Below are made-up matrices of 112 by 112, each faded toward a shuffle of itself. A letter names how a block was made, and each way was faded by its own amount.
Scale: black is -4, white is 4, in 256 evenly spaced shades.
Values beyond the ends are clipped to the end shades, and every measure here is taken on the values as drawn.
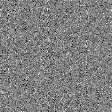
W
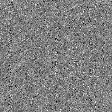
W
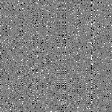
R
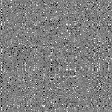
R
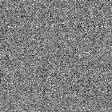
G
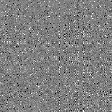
R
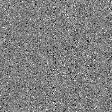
W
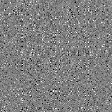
R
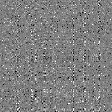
R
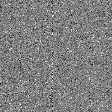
W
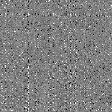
R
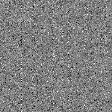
W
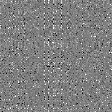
R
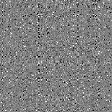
R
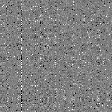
R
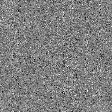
W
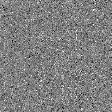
W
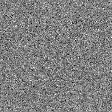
G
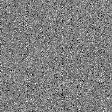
W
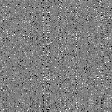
R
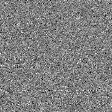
G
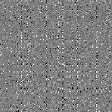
R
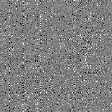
R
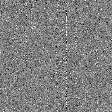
W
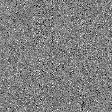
W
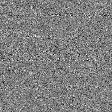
G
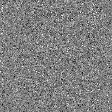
W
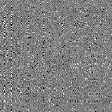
R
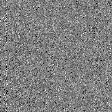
W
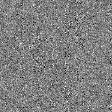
W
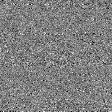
G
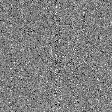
W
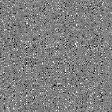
R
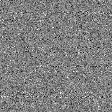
G
